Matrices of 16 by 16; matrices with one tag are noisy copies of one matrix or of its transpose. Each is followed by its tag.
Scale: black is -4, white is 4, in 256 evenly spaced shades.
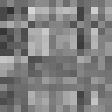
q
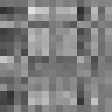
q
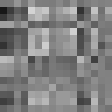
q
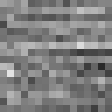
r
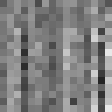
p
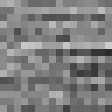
r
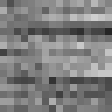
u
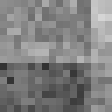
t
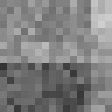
t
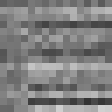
p
